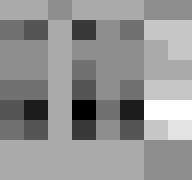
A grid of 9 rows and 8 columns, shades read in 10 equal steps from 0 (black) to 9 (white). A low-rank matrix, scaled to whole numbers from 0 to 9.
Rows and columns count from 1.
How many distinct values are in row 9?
2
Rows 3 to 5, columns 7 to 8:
6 7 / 6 6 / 7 7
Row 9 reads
6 6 6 6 6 6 5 5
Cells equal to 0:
1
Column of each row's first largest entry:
1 7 8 3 7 7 8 1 1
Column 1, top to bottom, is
6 4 5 5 4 3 4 6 6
